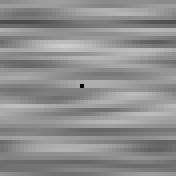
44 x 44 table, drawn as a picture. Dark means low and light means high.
A single lone cell is far lower than the cells round it. The grain runs across in streaks. The histogram is bell-shaped.
